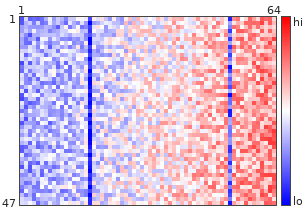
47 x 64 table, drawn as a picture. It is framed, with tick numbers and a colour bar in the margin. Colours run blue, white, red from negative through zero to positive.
Histogram: bell-shaped. Stripes: none. Slope: up to the right. Odd lines: columns 18 and 53.
